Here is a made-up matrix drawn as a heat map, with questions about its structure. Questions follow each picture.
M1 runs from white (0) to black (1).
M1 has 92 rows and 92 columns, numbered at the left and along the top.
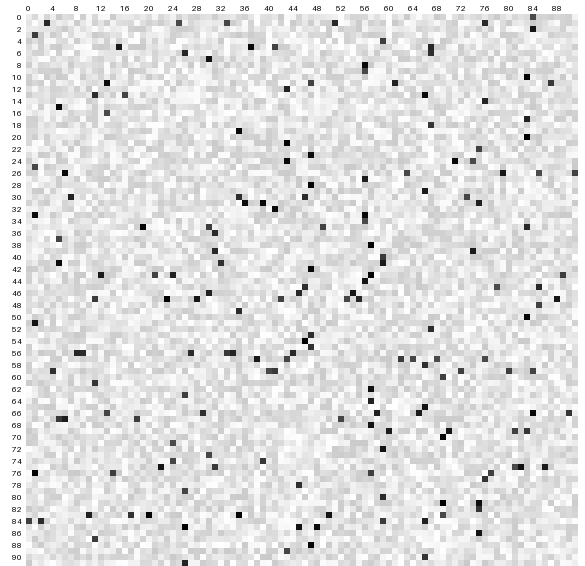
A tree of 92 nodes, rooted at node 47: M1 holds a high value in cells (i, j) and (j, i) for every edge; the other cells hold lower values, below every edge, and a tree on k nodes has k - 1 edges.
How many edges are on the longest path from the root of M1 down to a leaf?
30
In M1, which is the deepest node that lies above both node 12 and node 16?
13
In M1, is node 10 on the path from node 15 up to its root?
no
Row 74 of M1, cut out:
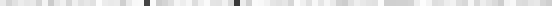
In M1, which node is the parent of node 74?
39
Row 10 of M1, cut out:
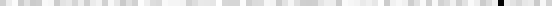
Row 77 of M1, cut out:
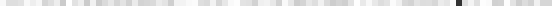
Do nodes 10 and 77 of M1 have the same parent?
no
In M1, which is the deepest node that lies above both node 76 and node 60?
69
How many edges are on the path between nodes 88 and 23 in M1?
2
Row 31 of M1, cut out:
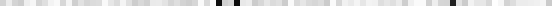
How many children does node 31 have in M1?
2
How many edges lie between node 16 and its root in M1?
3
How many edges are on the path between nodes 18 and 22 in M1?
13
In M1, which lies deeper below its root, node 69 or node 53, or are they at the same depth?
node 69
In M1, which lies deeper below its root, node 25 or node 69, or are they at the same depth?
node 25
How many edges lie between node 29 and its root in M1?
4
